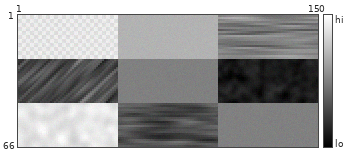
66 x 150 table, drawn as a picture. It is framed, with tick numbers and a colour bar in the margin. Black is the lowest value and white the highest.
The table splits into 3 rows of 3 panels. Panel 1,1: very high, checkered, faint in contrast. Panel 1,2: high, flat. Panel 1,3: middling, streaked across. Panel 2,1: low, slanting up to the right. Panel 2,2: middling, flat. Panel 2,3: very low, blotchy, faint in contrast. Panel 3,1: very high, blotchy, faint in contrast. Panel 3,2: low, streaked across. Panel 3,3: middling, flat.
